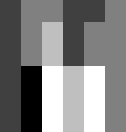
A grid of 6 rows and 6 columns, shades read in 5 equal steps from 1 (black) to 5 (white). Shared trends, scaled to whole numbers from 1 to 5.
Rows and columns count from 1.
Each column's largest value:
2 3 5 4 5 3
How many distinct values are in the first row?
2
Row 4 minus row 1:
0 -2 2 2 3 0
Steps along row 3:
up up down up same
